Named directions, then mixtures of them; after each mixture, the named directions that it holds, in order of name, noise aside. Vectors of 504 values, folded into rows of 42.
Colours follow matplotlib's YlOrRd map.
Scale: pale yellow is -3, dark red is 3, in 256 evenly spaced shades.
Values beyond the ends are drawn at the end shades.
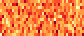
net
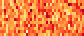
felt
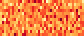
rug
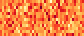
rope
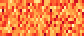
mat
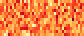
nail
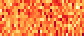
mat, net, rug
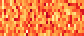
felt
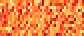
mat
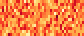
mat, nail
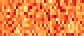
rope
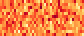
felt, rope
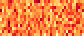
mat, net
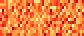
mat
